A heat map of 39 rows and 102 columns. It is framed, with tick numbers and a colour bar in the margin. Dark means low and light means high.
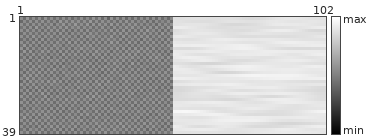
It is made of 1 by 2 panels. Panel 1,1: middling, checkered. Panel 1,2: very high, streaked across, faint in contrast.
